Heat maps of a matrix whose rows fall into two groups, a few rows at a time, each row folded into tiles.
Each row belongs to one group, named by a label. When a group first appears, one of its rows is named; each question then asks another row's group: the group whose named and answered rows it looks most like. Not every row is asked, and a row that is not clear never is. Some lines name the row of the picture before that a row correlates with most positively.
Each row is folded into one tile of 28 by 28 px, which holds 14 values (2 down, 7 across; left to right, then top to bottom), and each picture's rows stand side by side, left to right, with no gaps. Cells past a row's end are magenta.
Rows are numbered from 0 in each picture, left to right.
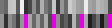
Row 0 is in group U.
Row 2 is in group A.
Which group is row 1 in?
A
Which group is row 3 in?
U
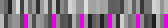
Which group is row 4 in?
A
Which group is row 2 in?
A
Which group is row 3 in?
U
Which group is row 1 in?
A
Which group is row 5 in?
A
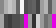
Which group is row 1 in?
A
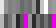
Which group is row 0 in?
U
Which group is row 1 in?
A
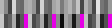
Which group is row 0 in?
U
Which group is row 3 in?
U
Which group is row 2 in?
U
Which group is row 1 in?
U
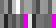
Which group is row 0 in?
A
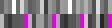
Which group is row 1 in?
U
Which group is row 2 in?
U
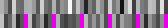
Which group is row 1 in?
U
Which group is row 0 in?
U
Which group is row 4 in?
A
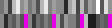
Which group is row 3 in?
U
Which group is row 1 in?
A
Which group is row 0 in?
A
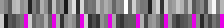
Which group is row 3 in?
A
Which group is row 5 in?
A
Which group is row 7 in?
A
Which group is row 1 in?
A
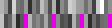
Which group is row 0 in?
U
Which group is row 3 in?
A
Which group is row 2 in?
A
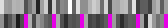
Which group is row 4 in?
U
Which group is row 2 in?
U
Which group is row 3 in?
U
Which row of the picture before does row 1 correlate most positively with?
3
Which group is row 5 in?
A
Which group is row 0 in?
U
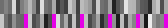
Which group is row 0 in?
U
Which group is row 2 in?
A
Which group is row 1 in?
U
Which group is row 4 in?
A
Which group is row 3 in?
U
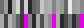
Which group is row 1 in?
A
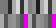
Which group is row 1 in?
A
